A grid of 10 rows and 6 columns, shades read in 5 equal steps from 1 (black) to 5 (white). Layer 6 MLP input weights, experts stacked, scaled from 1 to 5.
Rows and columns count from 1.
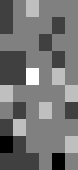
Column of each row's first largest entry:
3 2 1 3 3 1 4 2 6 4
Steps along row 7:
down up up down down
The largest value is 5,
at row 5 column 3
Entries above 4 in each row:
0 0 0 0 1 0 0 0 0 0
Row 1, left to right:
2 3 4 3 3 3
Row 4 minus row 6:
-2 -1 0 0 -1 -1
